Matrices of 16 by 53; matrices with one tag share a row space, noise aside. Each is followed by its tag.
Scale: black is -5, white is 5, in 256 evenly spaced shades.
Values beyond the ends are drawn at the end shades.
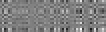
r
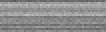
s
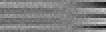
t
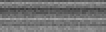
s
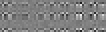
r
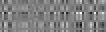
r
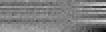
t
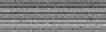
s
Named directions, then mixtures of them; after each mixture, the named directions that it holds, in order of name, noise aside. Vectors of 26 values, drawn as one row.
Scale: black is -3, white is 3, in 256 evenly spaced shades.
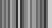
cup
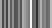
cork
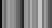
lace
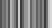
cup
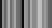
lace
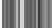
cup, lace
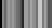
lace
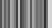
cup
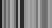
cup, lace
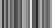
cork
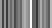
cork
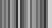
cup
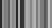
cup, lace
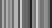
cork, cup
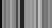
cup, lace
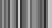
cup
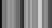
lace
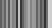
cup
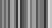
cup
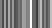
cork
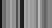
cup, lace
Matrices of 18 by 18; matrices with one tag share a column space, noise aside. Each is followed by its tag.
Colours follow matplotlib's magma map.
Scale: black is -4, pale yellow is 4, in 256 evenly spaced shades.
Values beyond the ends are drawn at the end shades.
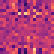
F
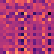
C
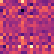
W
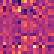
W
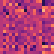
W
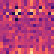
F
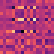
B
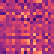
C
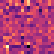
W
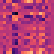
C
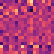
W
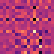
B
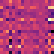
B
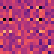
B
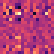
F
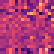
F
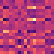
B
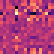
F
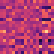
B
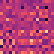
B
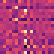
B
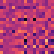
B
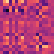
W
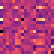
B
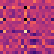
B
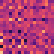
B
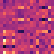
B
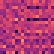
B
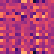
C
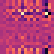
F
